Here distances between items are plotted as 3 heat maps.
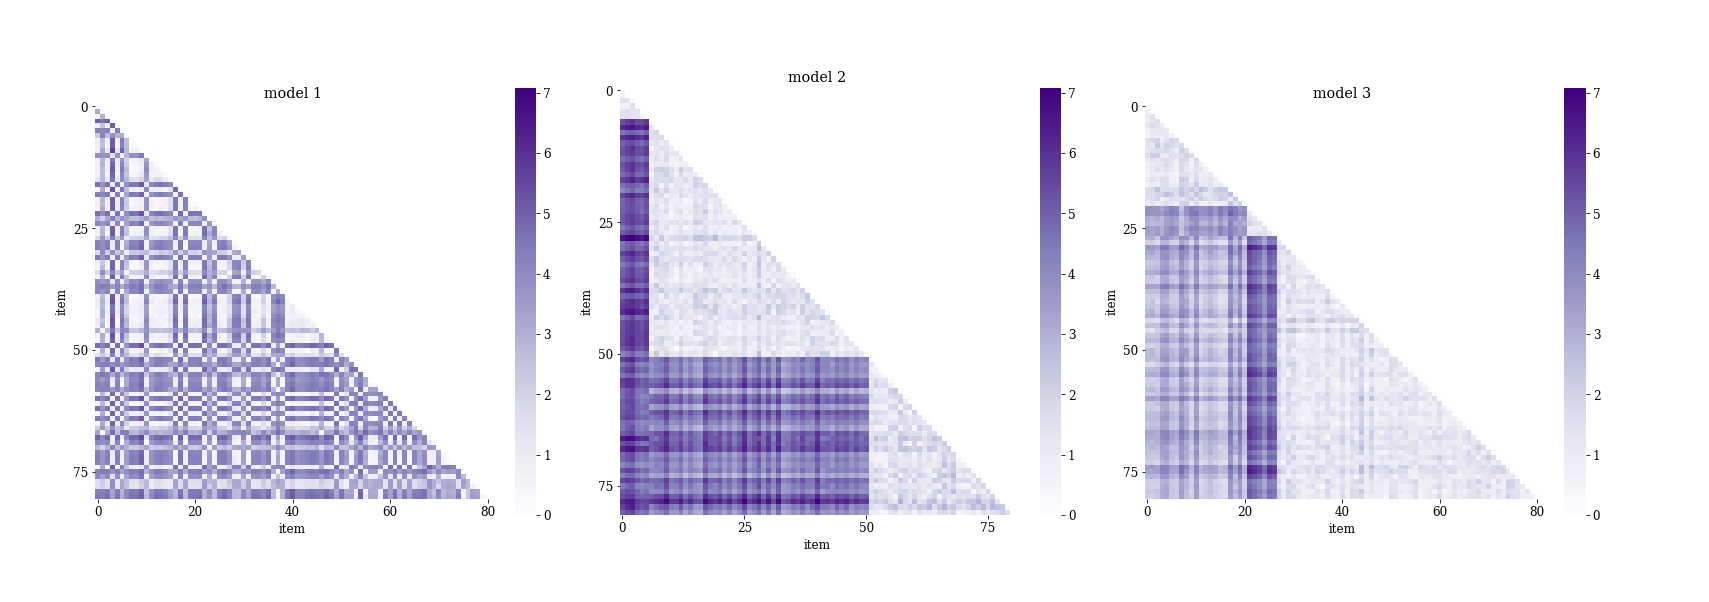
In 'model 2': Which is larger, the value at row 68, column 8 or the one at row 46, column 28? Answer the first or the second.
the first
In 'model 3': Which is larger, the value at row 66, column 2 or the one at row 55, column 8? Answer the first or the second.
the second
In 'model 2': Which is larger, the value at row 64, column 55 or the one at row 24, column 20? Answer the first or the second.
the first
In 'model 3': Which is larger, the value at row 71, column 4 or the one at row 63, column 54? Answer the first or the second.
the first
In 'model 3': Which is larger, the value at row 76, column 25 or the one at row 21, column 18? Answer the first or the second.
the first
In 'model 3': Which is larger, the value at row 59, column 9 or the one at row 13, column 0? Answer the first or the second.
the first
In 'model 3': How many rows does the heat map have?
81
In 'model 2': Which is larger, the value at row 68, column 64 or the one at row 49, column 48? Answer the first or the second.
the first
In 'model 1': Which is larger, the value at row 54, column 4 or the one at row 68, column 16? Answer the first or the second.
the first
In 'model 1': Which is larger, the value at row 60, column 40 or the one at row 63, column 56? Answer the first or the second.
the first
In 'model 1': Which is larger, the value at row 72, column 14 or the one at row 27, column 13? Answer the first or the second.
the first
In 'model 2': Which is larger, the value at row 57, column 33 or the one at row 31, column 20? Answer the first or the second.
the first
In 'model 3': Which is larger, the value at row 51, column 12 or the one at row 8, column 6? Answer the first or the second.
the first
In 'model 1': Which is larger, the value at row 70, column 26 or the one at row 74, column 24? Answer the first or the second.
the second
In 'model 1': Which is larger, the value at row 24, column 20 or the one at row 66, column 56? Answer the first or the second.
the first
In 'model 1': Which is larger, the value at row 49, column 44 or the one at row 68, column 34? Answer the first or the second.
the first
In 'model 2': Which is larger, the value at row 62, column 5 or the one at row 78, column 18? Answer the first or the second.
the second
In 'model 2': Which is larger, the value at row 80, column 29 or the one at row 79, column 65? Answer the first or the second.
the first
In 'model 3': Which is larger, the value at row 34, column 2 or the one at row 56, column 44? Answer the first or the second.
the first
